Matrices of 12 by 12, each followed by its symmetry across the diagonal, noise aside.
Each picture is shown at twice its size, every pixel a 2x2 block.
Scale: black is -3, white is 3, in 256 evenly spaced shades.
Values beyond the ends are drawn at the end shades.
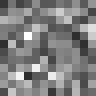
neither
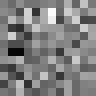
antisymmetric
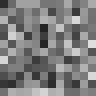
neither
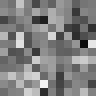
antisymmetric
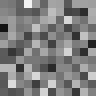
antisymmetric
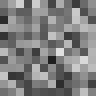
antisymmetric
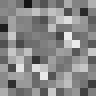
symmetric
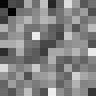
symmetric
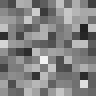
neither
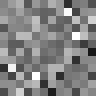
symmetric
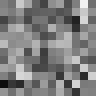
antisymmetric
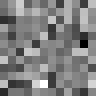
antisymmetric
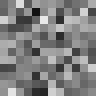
neither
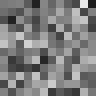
neither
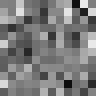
neither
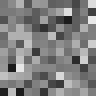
antisymmetric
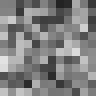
antisymmetric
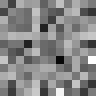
symmetric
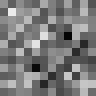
symmetric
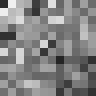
symmetric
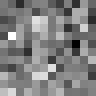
neither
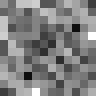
symmetric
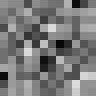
symmetric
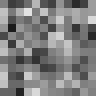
antisymmetric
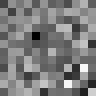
symmetric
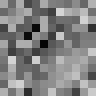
symmetric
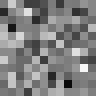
antisymmetric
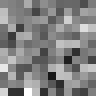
neither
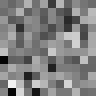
neither
